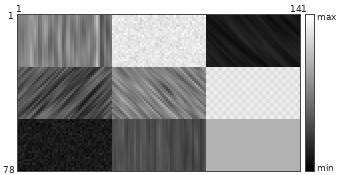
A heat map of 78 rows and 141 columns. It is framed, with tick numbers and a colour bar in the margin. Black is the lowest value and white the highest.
It is made of 3 by 3 panels. Panel 1,1: middling, streaked downward. Panel 1,2: very high, fine-grained, faint in contrast. Panel 1,3: very low, slanting down to the right, faint in contrast. Panel 2,1: low, slanting up to the right. Panel 2,2: middling, slanting down to the right. Panel 2,3: very high, checkered, faint in contrast. Panel 3,1: very low, fine-grained, faint in contrast. Panel 3,2: low, streaked downward, faint in contrast. Panel 3,3: high, flat.
